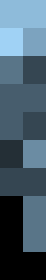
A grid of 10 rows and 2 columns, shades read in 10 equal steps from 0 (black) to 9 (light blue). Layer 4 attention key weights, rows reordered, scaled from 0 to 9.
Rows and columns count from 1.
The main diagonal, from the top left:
8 7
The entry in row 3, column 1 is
5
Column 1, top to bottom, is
8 9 5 4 4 2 3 0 0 0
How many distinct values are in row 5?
2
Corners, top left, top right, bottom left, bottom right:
8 8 0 0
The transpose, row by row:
8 9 5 4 4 2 3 0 0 0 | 8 7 3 4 3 6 3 5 5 0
